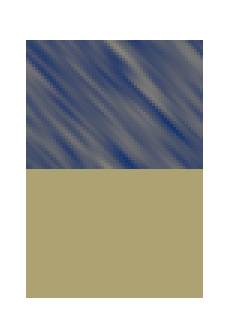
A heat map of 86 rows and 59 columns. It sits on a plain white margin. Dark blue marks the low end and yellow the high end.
The table splits into 2 rows of 1 panel. Panel 1,1: low, slanting down to the right. Panel 2,1: high, flat.
